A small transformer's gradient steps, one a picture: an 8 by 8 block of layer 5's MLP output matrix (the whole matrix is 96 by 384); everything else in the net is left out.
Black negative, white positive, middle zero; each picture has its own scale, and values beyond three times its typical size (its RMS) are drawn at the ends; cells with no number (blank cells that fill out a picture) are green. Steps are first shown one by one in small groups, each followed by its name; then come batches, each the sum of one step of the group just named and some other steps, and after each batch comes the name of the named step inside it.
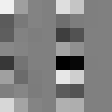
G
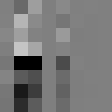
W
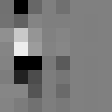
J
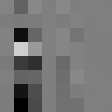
W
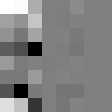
J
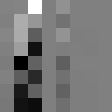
W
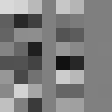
G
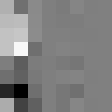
J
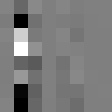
W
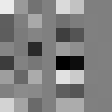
G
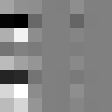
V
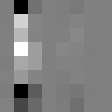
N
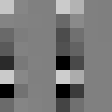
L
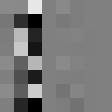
N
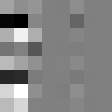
V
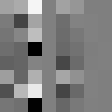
L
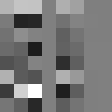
L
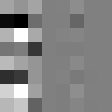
V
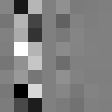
N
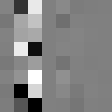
N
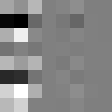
V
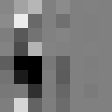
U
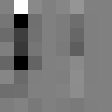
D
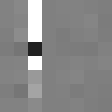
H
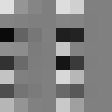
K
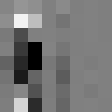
U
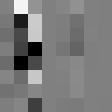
D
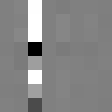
H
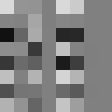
K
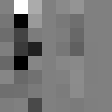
D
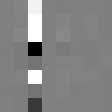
H
